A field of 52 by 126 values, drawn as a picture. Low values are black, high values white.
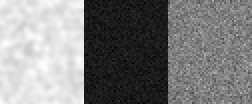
It is made of 1 by 3 panels. Panel 1,1: very high, blotchy, faint in contrast. Panel 1,2: very low, fine-grained, faint in contrast. Panel 1,3: middling, fine-grained.
